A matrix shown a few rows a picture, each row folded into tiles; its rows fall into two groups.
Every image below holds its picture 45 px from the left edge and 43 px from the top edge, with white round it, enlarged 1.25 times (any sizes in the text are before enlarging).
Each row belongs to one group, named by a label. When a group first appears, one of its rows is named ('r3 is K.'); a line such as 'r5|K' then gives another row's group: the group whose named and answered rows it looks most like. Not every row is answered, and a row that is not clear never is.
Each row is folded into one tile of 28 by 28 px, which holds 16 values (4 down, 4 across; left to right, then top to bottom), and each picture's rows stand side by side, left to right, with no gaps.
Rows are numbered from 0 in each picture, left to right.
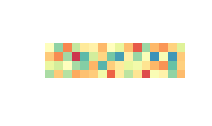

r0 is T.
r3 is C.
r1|C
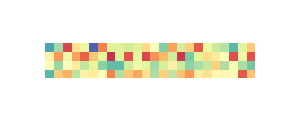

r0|T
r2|T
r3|T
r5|T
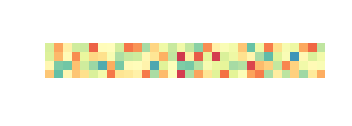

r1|C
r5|C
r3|T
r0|C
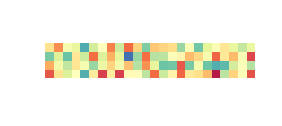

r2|C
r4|T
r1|T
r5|T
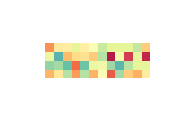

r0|C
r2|T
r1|T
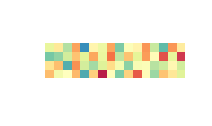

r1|T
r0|C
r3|T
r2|T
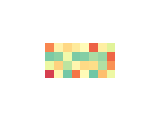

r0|C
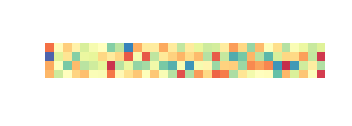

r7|T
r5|C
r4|T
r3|C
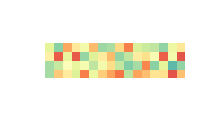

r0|T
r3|T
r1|C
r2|C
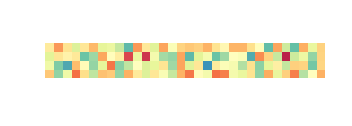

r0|C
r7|C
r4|C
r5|C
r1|C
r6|T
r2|T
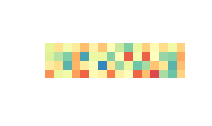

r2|T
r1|C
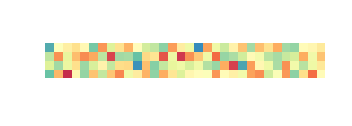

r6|C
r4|T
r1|T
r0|T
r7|T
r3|T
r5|C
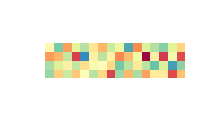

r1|C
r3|T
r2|T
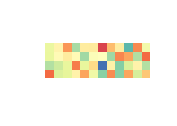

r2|T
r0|C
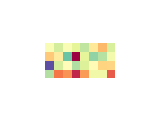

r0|T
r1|C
